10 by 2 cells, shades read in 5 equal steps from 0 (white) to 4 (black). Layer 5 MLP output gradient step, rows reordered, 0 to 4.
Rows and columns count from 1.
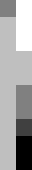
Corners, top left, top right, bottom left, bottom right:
2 0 1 4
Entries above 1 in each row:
1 0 0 0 0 1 1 1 1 1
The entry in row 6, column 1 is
1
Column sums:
11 17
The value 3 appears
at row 8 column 2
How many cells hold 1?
11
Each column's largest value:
2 4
